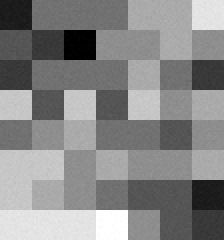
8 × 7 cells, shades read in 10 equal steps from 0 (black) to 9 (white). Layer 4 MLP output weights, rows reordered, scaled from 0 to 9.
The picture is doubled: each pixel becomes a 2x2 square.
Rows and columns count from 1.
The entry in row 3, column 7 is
2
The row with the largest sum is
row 8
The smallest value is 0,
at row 2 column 3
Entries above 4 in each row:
3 4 1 5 3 7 3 5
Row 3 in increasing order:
2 2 4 4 4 4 6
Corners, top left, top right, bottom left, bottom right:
1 8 8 2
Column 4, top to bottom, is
4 5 4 3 4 6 4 9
